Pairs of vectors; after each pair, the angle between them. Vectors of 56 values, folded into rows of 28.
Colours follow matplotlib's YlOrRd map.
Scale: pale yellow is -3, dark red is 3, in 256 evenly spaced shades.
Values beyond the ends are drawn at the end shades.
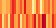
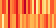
orthogonal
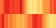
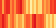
nearly parallel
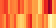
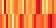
partly opposed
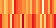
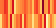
nearly opposite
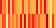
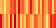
partly opposed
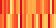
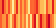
partly aligned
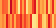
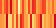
partly aligned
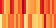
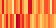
orthogonal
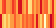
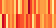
partly opposed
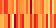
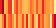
orthogonal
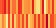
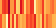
partly aligned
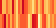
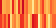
nearly parallel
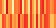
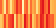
partly aligned
